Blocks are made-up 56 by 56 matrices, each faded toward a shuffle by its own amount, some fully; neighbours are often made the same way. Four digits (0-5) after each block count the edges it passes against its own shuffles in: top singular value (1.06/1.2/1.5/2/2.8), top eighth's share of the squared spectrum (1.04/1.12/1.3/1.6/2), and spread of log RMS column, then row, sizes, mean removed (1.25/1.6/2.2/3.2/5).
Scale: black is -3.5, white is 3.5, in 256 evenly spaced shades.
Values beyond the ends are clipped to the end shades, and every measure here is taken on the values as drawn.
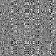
4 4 3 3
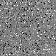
3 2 0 1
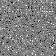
2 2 0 0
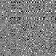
4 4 2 2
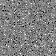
2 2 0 0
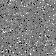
0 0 0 0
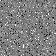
2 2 0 0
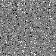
2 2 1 0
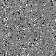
3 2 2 0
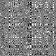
4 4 3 2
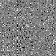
3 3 2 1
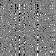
4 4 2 2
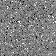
0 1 0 0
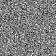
3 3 1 1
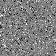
0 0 0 0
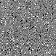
3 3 1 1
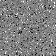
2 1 0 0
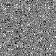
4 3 1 1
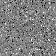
2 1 0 0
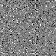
3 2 1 1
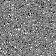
1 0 0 0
